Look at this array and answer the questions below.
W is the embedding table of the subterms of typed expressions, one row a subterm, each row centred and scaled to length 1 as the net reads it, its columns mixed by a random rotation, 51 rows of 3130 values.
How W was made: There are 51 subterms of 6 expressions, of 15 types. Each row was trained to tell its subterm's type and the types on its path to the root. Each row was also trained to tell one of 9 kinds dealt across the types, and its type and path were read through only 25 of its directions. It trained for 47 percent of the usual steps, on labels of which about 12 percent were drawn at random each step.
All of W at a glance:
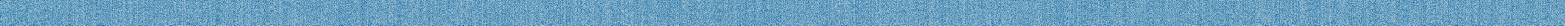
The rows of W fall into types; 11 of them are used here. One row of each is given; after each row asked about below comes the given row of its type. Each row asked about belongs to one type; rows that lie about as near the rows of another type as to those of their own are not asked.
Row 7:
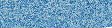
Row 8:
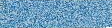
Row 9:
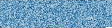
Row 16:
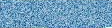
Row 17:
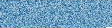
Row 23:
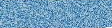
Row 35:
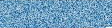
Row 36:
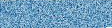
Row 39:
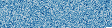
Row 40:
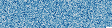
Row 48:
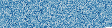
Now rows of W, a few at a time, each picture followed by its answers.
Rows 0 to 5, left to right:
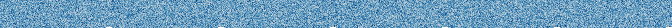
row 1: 17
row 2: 16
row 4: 39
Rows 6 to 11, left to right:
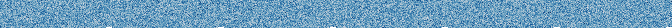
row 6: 17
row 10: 16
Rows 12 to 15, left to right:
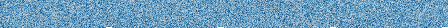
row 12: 39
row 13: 16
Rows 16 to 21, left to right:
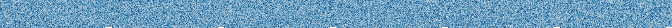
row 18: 39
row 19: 8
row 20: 17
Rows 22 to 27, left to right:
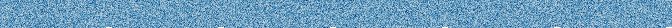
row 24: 9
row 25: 17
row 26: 8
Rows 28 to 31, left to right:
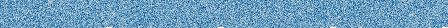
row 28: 7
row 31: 40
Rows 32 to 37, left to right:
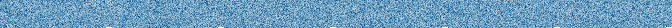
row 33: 40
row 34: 36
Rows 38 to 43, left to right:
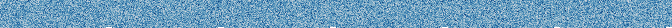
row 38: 9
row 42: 40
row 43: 40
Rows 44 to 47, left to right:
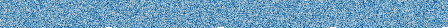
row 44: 16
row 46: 7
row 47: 48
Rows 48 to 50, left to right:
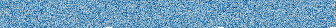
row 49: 35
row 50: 8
